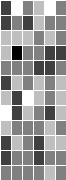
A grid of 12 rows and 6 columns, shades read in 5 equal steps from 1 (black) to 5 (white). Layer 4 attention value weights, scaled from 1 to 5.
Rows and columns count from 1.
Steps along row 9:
down same same up down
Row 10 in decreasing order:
4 4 4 3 2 2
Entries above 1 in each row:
6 6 6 5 6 6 6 6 6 6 6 6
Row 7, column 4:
4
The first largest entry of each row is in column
2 4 1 1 1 2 3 1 1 2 2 5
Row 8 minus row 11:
3 -1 1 1 -1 1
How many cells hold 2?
15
